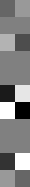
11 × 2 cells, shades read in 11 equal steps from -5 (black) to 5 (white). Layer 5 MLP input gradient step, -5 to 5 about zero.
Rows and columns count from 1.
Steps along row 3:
down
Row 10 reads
-3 5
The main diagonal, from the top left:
-1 0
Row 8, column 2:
0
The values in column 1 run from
-4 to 5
